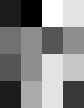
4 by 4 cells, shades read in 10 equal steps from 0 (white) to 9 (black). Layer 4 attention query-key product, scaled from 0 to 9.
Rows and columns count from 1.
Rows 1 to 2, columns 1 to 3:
8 9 0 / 5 4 6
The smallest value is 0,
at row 1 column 3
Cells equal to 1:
3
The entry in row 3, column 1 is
6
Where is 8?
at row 1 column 1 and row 4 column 1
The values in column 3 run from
0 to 6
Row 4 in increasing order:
1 3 7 8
